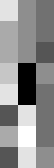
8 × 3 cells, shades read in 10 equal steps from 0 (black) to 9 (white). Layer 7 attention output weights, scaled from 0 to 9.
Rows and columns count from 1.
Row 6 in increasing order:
3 4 8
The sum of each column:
47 40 33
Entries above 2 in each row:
3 3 3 2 2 3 3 3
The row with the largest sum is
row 7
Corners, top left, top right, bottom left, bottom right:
8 4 3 5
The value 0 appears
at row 4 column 2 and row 5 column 2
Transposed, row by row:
8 6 6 7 8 3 6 3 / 5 5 5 0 0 8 9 8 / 4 4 3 5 4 4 4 5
